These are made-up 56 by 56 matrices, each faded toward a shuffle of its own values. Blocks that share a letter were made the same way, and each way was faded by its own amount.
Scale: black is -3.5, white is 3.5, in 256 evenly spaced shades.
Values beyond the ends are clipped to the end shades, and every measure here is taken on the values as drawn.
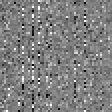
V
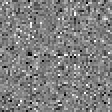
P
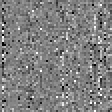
V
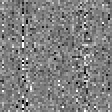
V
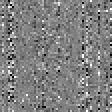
V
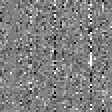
V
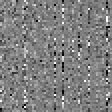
V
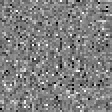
P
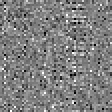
P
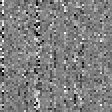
V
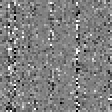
V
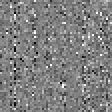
V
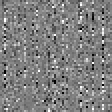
V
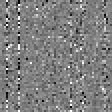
V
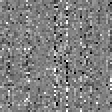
V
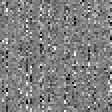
V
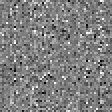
P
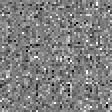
P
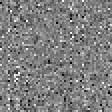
P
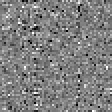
P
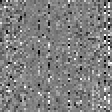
V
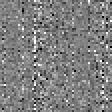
V
